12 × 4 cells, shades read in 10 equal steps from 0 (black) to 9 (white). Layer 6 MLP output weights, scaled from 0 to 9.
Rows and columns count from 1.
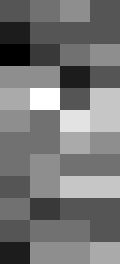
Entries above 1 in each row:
4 3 3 3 4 4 4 4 4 4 4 3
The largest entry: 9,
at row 5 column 2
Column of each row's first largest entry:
3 2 4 1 2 3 3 2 3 1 2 4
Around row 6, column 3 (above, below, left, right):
3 6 4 7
